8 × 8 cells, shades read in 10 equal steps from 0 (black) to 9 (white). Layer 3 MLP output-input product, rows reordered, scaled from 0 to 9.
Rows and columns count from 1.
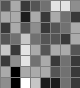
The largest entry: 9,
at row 8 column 3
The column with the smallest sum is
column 5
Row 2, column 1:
6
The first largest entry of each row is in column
6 1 2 3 3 3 1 3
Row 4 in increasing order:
2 3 3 3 4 4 6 7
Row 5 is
7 2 8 6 3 6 6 3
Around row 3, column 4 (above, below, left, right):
6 4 3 2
